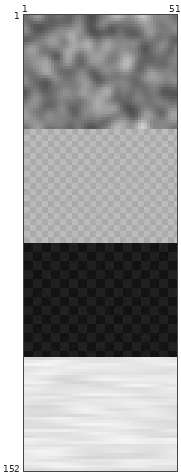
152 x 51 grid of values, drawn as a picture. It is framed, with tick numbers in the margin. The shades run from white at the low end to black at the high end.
It is made of 4 by 1 panels. Panel 1,1: middling, blotchy. Panel 2,1: low, checkered, faint in contrast. Panel 3,1: very high, checkered, faint in contrast. Panel 4,1: very low, streaked across, faint in contrast.
